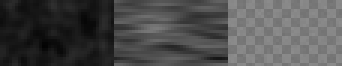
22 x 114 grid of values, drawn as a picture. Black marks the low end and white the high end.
The table splits into one row of 3 panels. Panel 1,1: very low, blotchy, faint in contrast. Panel 1,2: low, streaked across. Panel 1,3: middling, checkered, faint in contrast.
